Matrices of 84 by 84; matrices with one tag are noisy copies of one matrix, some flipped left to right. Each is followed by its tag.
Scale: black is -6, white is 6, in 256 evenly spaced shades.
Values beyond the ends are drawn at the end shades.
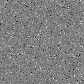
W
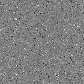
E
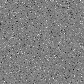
W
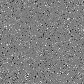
E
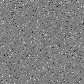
W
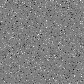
W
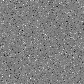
W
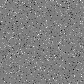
W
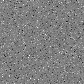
W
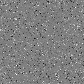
E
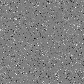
E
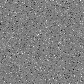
W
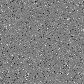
E
